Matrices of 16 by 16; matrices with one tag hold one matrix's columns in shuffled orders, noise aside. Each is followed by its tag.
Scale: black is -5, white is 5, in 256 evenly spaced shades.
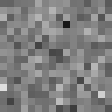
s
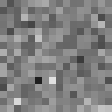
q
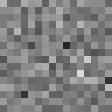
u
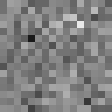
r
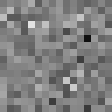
r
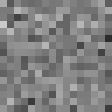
r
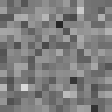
s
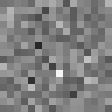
u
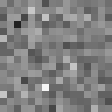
s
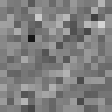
r
